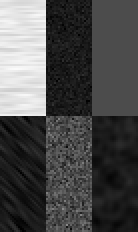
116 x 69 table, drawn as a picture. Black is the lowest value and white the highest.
It is made of 2 by 3 panels. Panel 1,1: very high, streaked across, faint in contrast. Panel 1,2: very low, fine-grained, faint in contrast. Panel 1,3: low, flat. Panel 2,1: very low, slanting down to the right, faint in contrast. Panel 2,2: low, fine-grained. Panel 2,3: very low, blotchy, faint in contrast.
